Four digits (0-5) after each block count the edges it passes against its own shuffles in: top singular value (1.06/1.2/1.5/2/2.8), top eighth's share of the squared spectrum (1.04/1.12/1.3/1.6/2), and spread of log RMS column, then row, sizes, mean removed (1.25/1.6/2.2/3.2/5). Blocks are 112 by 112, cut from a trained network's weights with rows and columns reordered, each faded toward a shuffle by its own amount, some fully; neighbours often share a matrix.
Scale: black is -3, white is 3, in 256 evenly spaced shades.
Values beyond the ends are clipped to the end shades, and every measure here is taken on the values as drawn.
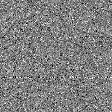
3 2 1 1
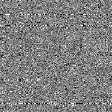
4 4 2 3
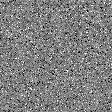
0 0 0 0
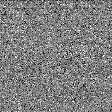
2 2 1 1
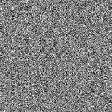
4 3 2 1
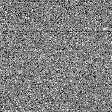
2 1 1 0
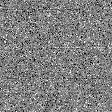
1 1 1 0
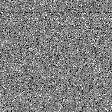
1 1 1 0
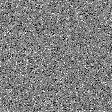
0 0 0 0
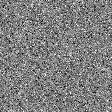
1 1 0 0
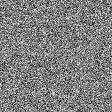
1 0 0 0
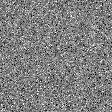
0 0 0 0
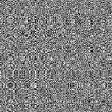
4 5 3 2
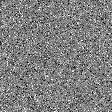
0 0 0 0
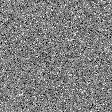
0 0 0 0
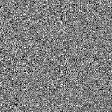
3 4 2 2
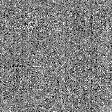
2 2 0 2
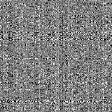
3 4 1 4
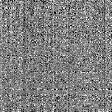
3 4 1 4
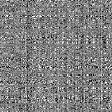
3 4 2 4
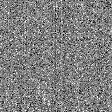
2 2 0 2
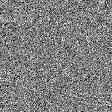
3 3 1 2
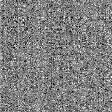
2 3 1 3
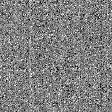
2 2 0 2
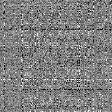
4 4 4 2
